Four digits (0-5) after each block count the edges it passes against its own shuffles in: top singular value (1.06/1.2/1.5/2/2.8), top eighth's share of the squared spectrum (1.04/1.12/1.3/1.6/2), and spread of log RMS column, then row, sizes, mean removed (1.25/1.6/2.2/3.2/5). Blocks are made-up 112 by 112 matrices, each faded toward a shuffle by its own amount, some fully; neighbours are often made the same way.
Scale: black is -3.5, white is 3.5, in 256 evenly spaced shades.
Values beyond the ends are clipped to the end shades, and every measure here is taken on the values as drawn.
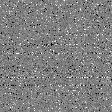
3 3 0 2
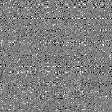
4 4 2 3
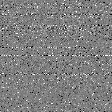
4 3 1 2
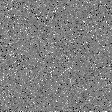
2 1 0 0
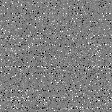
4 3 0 2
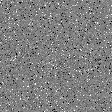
0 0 0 0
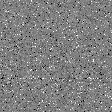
2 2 0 1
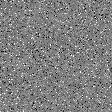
0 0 0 0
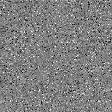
3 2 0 1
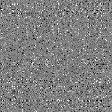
4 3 2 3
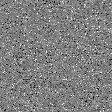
2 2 0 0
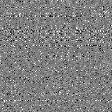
4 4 2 3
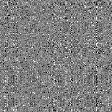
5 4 3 2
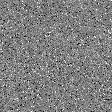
0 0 0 0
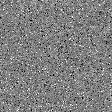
1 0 0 0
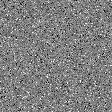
1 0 0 0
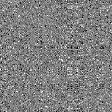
4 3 2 2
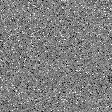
2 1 0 0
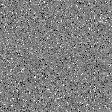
3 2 1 0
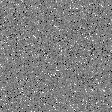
1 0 0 0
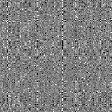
5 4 3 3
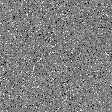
1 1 0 0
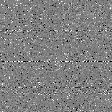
4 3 0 2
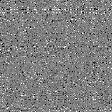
4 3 1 2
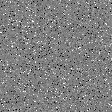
2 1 0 0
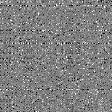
4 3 1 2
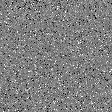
1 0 0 0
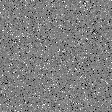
0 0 0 0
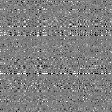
5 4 2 4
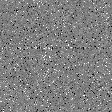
2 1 0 0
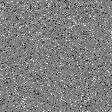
2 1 0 0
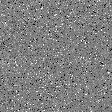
1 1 0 0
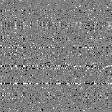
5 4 2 3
